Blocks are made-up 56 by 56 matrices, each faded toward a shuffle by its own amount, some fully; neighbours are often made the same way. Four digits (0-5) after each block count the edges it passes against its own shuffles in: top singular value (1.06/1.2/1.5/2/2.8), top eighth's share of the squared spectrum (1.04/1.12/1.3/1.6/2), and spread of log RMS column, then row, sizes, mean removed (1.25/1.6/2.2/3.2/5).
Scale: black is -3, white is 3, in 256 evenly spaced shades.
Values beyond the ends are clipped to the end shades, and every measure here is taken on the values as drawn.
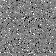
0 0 0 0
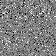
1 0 0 1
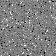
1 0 0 0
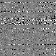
2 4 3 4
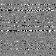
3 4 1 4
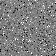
0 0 0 0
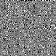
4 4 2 2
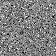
0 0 0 0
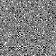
3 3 1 2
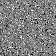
0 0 0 0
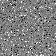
0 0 0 0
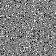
2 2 0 0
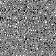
3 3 1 1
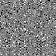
3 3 0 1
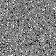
1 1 0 0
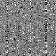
4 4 2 1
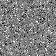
1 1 0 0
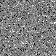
0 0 0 0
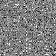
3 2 0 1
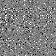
3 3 1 1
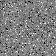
0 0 0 0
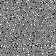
1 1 0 1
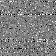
2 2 0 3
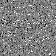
1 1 0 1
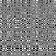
4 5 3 4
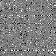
3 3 1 2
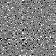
3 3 0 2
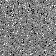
1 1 0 0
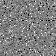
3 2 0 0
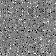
3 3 0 1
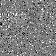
2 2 0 0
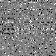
3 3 1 2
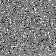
2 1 0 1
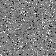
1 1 0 0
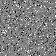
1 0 0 0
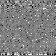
4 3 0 2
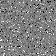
2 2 0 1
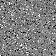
1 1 0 0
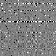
4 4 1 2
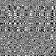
4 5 2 3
